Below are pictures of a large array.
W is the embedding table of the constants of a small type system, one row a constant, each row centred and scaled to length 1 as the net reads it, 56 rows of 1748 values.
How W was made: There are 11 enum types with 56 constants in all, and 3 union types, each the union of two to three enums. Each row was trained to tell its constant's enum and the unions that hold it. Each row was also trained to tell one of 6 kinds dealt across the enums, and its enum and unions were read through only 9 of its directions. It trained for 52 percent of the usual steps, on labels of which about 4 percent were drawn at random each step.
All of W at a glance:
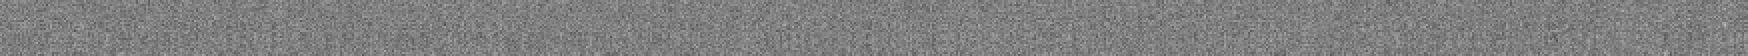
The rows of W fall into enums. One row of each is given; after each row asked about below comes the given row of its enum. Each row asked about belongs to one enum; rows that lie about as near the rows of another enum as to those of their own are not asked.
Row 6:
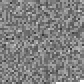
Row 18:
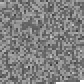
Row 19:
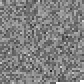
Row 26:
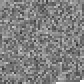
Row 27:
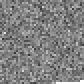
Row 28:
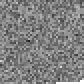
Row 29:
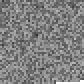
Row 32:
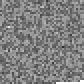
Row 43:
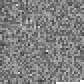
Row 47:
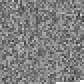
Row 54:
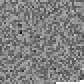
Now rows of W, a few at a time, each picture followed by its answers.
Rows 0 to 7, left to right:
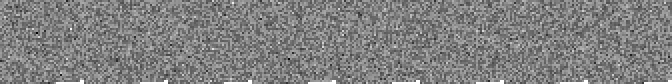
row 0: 18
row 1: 6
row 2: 18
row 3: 28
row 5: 47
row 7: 18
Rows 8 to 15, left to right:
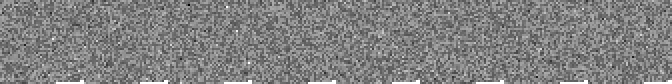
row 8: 18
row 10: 27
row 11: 28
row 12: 6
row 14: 47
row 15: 6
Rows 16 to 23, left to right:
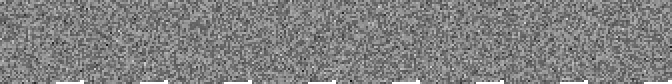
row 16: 27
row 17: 26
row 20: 54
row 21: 27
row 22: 26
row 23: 18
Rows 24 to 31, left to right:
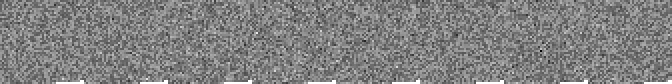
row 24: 29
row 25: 28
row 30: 6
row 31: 19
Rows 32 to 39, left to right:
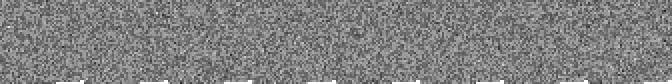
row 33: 29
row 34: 28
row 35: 29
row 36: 32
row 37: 29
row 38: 27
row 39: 27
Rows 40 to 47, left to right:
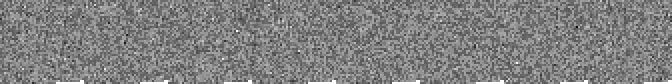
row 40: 47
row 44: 28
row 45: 29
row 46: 32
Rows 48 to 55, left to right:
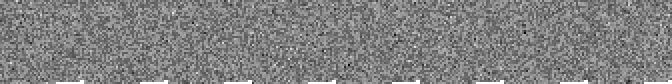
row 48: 27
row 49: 28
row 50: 29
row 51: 6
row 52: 19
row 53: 47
